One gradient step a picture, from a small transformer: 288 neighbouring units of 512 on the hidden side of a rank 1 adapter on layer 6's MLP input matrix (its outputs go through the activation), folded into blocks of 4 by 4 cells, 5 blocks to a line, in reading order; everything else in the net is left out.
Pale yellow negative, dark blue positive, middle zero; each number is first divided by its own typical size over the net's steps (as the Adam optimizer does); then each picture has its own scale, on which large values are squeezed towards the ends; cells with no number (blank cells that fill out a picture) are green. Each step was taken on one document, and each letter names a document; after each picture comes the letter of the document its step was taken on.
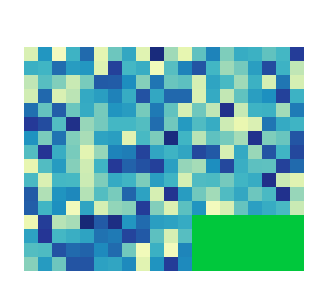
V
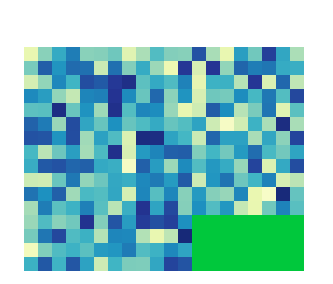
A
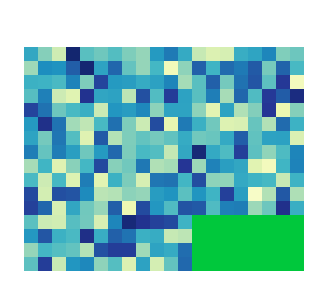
A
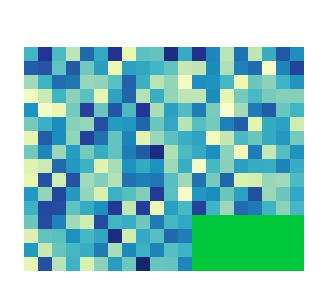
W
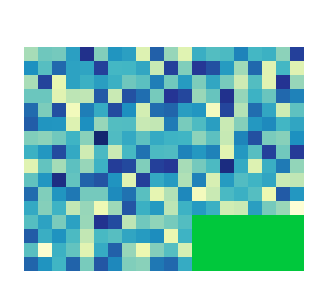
V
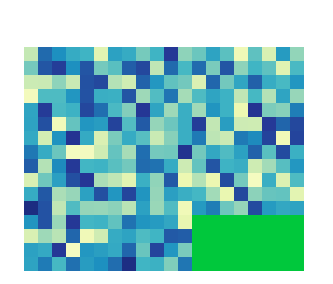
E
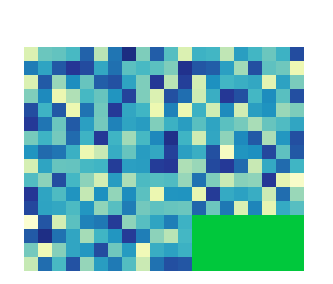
V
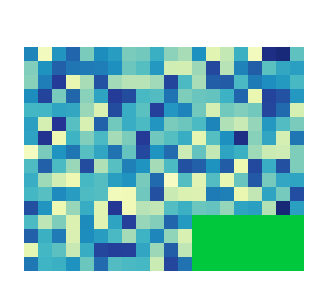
A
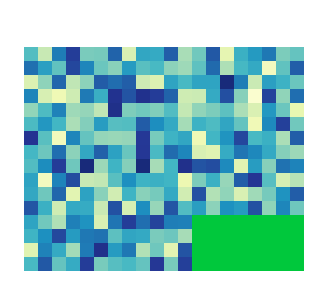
A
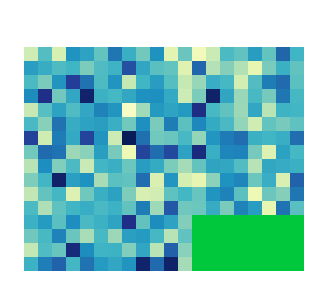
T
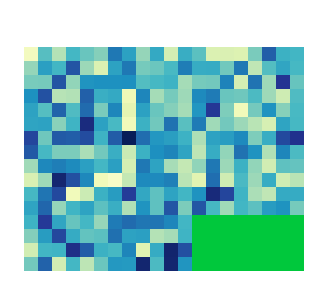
T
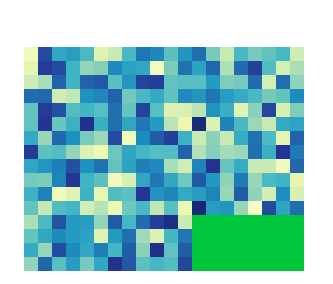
E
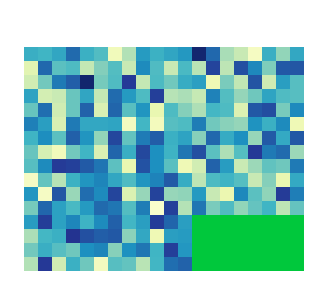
W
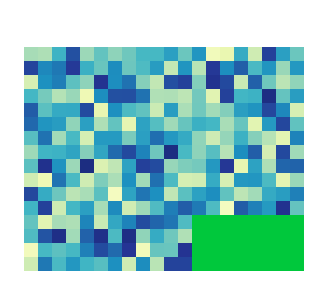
A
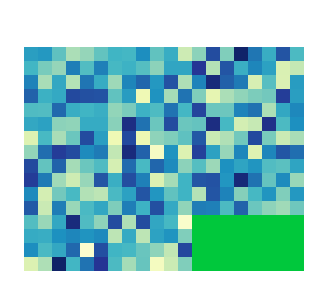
W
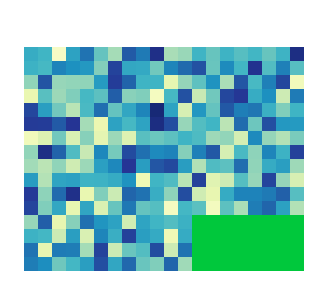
V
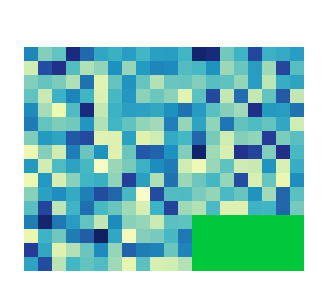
W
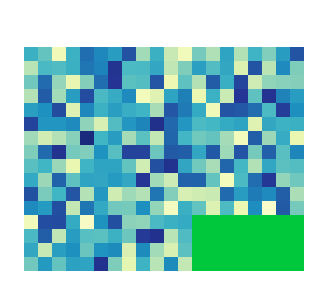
V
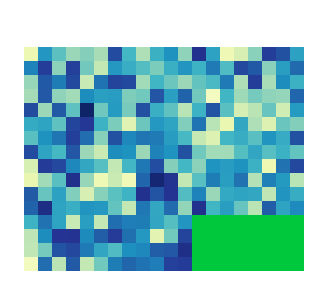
W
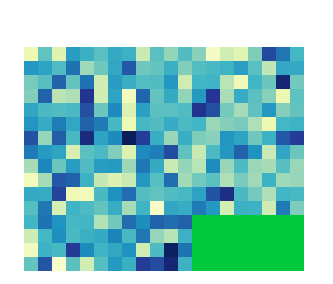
T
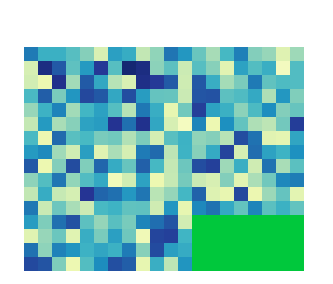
E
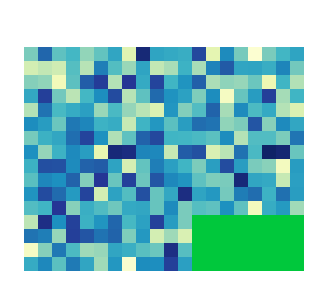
W
